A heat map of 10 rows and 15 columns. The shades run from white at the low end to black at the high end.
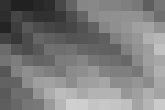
The bottom middle is the ninth with the lowest average. The field climbs toward the top left. The halves do not mirror each other. The ninth with the highest average is the top left.
